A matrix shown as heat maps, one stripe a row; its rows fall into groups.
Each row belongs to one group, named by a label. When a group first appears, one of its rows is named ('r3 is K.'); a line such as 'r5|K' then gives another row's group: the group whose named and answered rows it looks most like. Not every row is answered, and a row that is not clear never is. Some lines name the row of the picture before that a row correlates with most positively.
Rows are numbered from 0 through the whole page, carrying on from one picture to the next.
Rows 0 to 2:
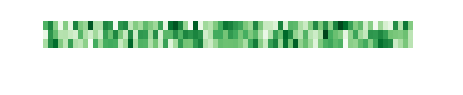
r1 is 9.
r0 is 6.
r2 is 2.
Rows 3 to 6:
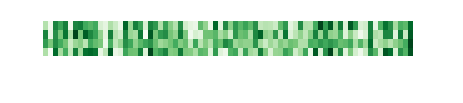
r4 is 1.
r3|1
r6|1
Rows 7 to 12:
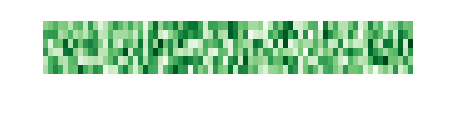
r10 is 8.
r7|9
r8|9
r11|9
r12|6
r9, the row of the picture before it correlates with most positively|4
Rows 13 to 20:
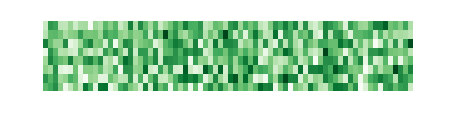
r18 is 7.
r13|9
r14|2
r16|9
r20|7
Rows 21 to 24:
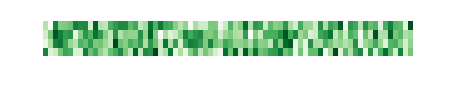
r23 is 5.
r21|1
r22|5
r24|8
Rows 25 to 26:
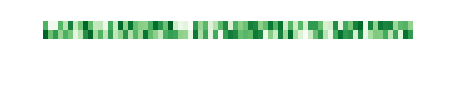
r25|8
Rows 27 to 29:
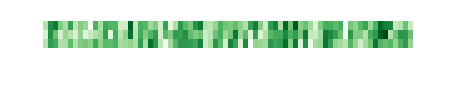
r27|2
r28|9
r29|9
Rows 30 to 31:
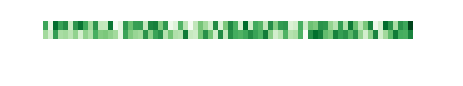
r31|7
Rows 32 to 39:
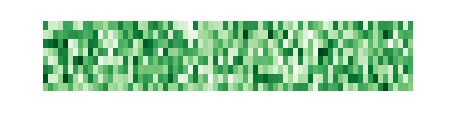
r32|8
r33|1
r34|6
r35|5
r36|1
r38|8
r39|2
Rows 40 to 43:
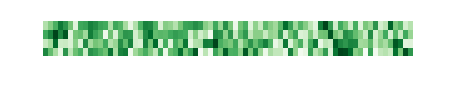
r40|5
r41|6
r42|7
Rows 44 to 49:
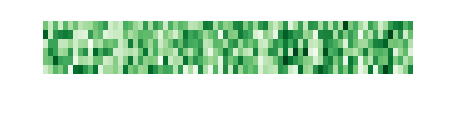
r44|7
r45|5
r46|9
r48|5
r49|1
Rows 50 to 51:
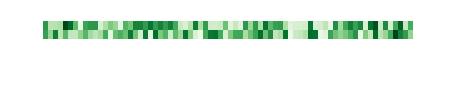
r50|8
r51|7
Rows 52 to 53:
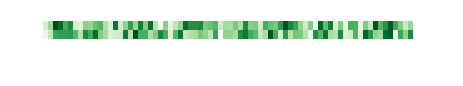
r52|5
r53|1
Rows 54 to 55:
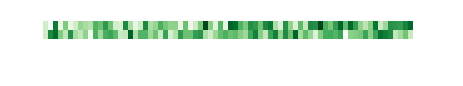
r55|2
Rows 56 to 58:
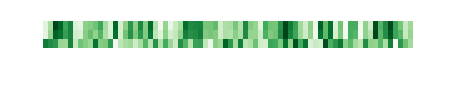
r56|5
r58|2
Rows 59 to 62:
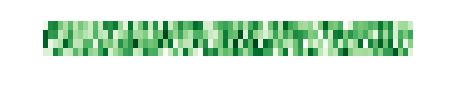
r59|2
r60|2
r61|8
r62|7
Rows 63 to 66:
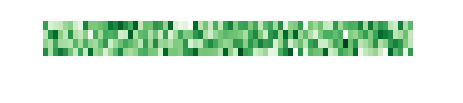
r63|8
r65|7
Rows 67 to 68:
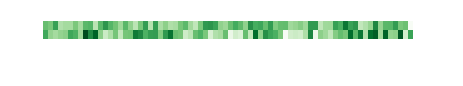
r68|8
